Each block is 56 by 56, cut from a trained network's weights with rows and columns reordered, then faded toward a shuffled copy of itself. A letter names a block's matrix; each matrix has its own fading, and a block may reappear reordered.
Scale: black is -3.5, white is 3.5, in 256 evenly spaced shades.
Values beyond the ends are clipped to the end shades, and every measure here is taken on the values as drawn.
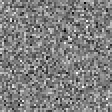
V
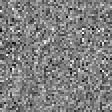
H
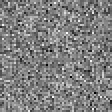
V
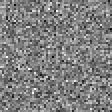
V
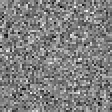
V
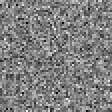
V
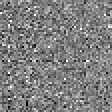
H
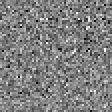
H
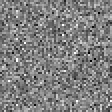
H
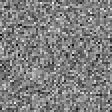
V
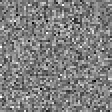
V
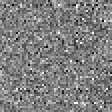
H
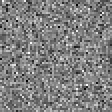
H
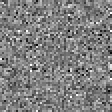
H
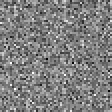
V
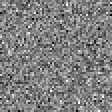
H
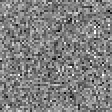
H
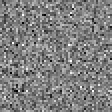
H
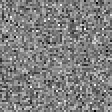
H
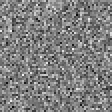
V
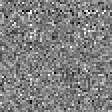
H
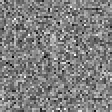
V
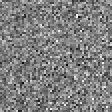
V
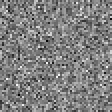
V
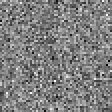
V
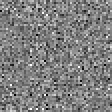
H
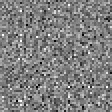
H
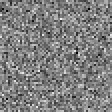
V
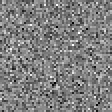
H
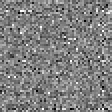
H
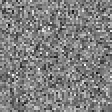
V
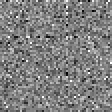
H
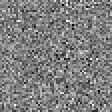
H
